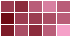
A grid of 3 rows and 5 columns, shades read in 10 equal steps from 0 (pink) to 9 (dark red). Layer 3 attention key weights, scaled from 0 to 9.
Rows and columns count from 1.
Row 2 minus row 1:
3 -1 2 3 0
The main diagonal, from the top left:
6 6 7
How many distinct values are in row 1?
4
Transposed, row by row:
6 9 8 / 7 6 5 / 4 6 7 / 2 5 4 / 4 4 0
